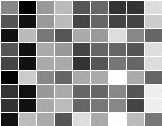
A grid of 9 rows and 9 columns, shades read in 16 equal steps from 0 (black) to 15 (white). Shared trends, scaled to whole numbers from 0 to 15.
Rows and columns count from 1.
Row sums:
58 56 70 59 59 77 62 64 83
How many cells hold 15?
2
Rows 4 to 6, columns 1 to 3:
5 1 10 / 4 1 10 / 0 12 8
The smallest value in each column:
0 0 7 5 3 5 3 3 6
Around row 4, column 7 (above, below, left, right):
13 7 6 5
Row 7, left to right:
3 1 9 10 6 6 8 5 14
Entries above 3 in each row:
6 8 8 8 7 8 7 7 8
